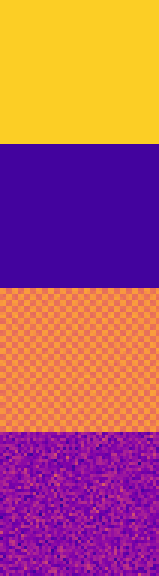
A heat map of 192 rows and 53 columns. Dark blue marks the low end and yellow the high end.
It is made of 4 by 1 panels. Panel 1,1: very high, flat. Panel 2,1: very low, flat. Panel 3,1: high, checkered. Panel 4,1: low, fine-grained.
